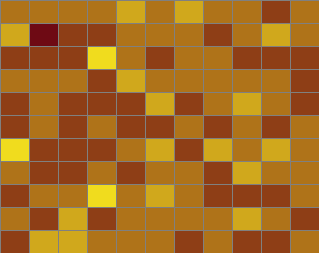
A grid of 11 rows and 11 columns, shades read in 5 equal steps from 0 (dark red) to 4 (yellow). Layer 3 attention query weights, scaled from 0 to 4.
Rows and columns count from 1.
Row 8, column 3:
1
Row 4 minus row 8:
0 1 1 -1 2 0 0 1 -1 0 -1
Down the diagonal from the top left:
2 0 1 1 1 1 1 1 1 2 2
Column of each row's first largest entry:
5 1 4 5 6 2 1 9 4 3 2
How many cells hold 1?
44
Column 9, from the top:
2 2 1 2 3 2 2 3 1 3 1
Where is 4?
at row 3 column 4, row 7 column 1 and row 9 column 4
